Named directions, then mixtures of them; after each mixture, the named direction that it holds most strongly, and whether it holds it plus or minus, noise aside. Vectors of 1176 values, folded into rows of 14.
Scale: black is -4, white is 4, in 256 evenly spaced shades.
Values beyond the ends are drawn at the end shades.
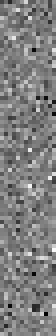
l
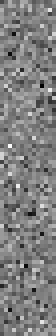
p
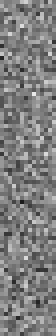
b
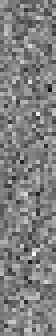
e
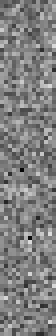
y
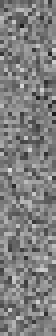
b, minus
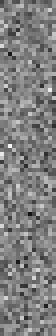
p, plus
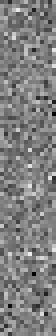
l, plus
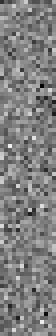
p, plus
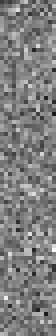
l, plus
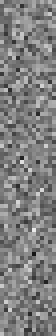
e, minus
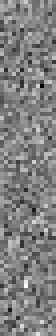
b, plus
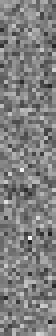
y, minus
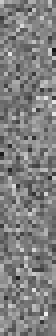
l, minus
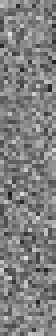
b, plus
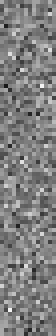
p, minus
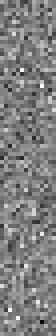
p, minus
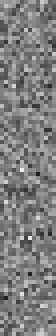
y, minus
